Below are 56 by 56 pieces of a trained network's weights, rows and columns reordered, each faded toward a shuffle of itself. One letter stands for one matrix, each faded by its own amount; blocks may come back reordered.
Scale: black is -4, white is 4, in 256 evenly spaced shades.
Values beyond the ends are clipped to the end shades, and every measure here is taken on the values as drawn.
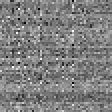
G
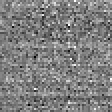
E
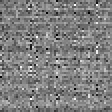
G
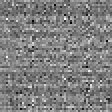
G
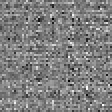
E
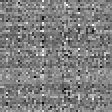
G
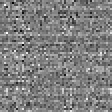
E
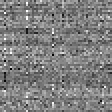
G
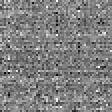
E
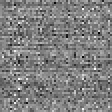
G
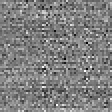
E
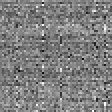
G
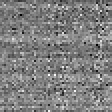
G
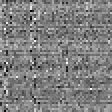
G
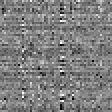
G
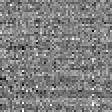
E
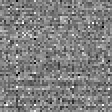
E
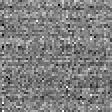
E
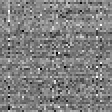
G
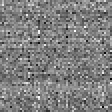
E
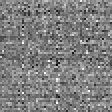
E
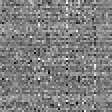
G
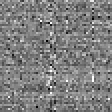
G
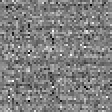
E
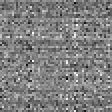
G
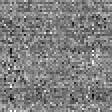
E
